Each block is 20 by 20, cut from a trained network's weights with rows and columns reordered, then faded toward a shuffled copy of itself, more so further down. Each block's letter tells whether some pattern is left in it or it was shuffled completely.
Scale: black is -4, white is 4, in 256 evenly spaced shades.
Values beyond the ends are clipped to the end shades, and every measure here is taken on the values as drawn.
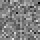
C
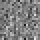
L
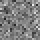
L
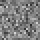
C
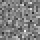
C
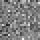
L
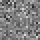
C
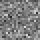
C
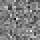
L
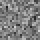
C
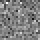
C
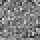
C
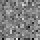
L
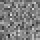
L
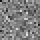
C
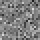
C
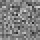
L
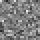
L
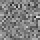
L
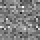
L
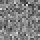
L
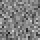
C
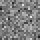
C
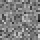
L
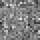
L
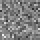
C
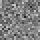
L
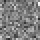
C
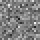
L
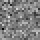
C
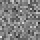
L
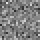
C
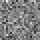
L
